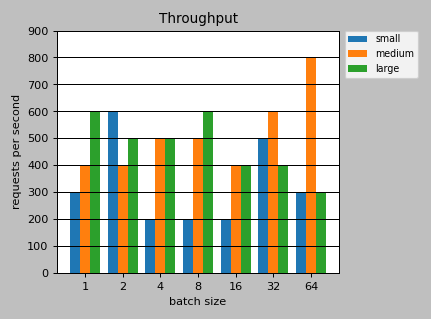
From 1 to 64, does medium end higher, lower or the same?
higher
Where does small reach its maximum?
2
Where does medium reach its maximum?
64
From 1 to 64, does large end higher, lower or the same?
lower
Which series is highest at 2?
small
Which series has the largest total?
medium
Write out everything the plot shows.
Title: Throughput
x-axis: batch size, ticks 1 2 4 8 16 32 64
y-axis: requests per second, ticks 0 100 200 300 400 500 600 700 800 900
Legend: small, medium, large
Values:
small: 300 600 200 200 200 500 300
medium: 400 400 500 500 400 600 800
large: 600 500 500 600 400 400 300
